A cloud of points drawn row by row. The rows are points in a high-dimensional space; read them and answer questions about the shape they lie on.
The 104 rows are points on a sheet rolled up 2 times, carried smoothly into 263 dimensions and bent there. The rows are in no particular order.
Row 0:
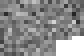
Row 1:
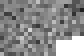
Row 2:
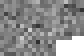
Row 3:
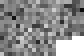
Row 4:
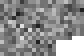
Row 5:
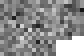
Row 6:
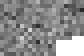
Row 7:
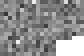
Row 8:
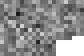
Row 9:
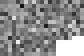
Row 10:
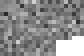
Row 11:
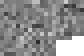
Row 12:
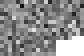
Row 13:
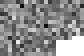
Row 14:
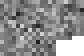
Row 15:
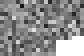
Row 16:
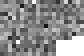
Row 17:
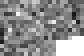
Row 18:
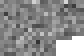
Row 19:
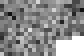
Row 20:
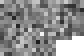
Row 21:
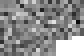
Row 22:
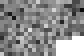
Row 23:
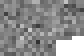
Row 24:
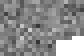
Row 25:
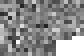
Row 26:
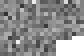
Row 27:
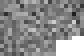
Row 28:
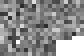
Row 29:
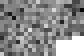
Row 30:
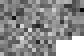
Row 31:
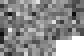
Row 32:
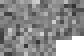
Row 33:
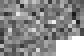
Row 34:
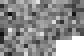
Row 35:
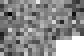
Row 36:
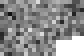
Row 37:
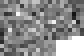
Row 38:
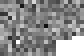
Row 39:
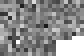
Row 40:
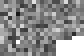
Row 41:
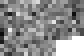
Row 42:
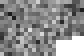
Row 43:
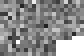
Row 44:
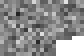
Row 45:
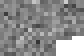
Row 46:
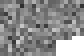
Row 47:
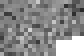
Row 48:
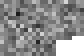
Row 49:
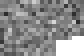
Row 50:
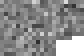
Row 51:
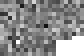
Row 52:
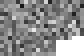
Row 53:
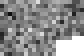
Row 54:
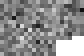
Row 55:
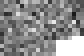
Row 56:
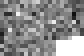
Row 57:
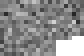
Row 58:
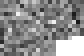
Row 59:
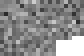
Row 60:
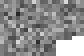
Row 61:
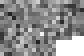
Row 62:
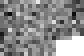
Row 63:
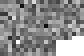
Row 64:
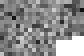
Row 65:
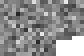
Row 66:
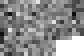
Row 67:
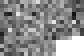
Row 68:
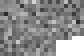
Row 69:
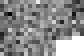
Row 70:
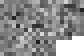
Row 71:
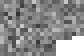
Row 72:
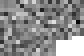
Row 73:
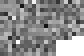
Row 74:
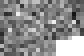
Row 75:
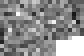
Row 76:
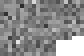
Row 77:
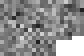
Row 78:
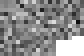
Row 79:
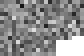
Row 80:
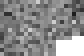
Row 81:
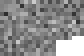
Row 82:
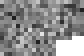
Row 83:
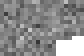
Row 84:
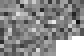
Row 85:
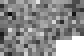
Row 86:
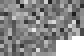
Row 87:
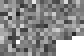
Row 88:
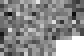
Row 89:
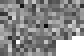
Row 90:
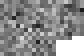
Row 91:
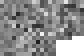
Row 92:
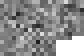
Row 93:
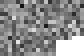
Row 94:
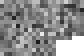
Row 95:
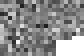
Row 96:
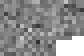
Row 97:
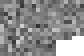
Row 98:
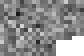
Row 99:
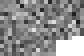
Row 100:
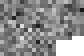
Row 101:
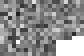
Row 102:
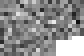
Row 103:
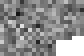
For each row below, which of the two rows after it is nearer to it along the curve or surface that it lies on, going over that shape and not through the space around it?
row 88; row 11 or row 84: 84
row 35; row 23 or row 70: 70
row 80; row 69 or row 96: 96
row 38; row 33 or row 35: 33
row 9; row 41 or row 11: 41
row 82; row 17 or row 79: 17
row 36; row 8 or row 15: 8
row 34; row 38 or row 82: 82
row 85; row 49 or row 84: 84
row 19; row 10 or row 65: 65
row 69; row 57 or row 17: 17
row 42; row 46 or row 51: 46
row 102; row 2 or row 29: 29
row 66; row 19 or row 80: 19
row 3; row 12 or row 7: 7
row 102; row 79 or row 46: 79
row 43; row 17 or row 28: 28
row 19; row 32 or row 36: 36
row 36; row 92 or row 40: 92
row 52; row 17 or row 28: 17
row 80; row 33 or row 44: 44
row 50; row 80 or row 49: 80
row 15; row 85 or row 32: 85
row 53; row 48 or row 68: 48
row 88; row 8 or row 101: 8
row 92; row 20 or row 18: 20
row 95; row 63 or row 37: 63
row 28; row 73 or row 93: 73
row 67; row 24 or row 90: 90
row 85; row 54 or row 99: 54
